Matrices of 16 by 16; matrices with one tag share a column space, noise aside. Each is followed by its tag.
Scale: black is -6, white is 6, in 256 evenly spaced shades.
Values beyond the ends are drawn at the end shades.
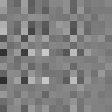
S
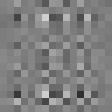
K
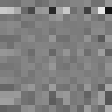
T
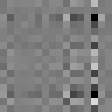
K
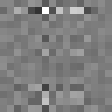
T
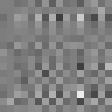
K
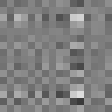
K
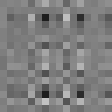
K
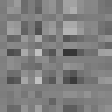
S
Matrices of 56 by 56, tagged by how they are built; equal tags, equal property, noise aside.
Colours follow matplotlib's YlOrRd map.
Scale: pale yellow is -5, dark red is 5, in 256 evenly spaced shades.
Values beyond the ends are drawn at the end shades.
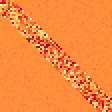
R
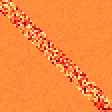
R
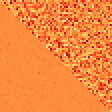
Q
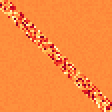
R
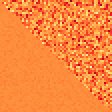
Q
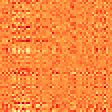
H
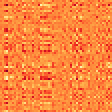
H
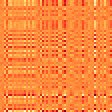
H
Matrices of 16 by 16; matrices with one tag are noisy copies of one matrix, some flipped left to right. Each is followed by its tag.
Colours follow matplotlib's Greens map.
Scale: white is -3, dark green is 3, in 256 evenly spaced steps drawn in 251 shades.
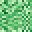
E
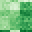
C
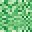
E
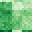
C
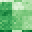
C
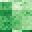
C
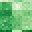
C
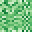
E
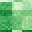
C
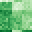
C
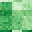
C
